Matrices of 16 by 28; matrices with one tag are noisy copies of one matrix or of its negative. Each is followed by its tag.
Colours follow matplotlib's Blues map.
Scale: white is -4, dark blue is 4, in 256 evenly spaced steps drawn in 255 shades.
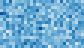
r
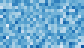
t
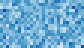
t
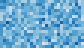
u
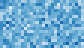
u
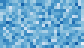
u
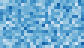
u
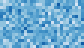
u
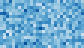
r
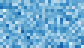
t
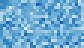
u
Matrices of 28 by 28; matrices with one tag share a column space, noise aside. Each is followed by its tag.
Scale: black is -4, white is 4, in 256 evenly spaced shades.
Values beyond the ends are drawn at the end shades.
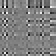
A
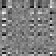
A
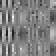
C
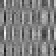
C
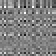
A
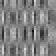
C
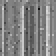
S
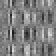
C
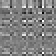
A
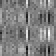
C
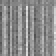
S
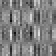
C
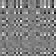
A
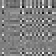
A
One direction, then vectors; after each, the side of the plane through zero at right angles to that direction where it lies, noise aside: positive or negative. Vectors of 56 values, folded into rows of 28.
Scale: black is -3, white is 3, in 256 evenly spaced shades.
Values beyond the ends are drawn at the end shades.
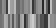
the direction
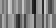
positive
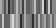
negative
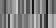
positive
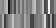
negative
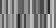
positive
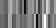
negative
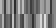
negative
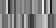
negative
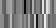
negative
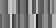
positive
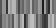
positive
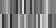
negative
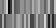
negative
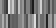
positive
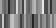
negative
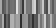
negative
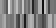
positive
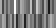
positive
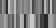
positive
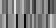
positive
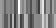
negative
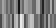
positive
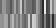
positive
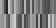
positive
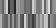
negative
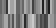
positive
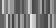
positive
